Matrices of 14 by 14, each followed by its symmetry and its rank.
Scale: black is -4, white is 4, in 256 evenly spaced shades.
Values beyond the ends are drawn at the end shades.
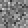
symmetric, full rank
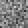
neither, full rank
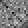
symmetric, full rank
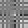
symmetric, rank one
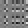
neither, rank one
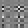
neither, rank one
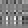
neither, rank one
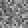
neither, full rank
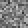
neither, full rank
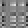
neither, rank one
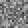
neither, full rank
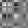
symmetric, rank one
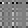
neither, rank one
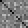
symmetric, full rank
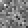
symmetric, full rank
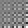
symmetric, rank one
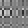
neither, rank one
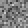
symmetric, full rank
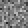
neither, full rank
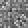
symmetric, full rank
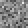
neither, full rank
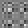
symmetric, rank one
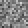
neither, full rank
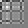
symmetric, rank one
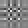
symmetric, rank one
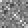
symmetric, full rank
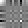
symmetric, rank one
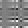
neither, rank one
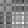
symmetric, rank one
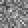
symmetric, full rank
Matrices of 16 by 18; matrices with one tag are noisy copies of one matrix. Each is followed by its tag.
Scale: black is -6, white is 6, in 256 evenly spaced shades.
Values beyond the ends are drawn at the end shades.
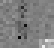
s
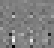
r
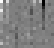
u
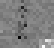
s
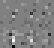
r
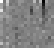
u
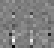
r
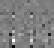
r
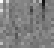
u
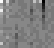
u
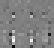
r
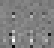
r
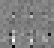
r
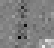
s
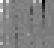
u
